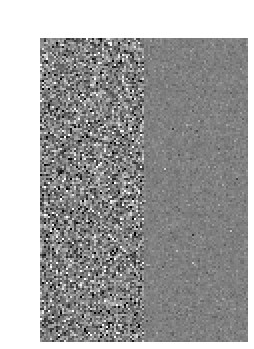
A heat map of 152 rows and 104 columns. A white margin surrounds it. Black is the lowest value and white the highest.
Histogram: heavy tails on both sides. Slope: none. Seam: vertical, 50% of the way across, the right part calmer. Mirror symmetry: none. Stripes: none. Average level on the scale: 50%.
